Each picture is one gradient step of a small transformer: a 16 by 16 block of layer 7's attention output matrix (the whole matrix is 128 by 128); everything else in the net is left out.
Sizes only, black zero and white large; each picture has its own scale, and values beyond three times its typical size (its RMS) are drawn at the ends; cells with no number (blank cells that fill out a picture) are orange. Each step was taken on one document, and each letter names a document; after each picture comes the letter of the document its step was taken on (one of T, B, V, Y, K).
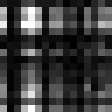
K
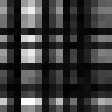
K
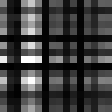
K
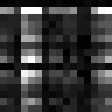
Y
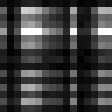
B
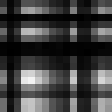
B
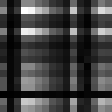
B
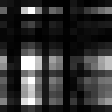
Y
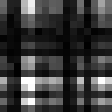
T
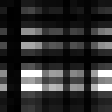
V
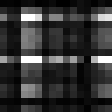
Y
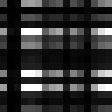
V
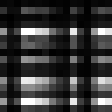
B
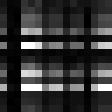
V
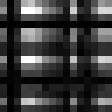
B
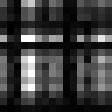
T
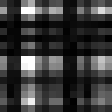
T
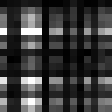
K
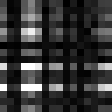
K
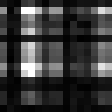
T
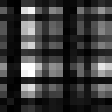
T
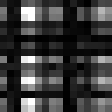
T
